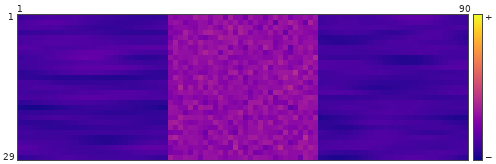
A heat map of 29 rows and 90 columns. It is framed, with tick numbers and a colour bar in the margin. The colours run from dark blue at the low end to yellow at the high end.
The table splits into one row of 3 panels. Panel 1,1: very low, streaked across, faint in contrast. Panel 1,2: low, fine-grained, faint in contrast. Panel 1,3: very low, streaked across, faint in contrast.
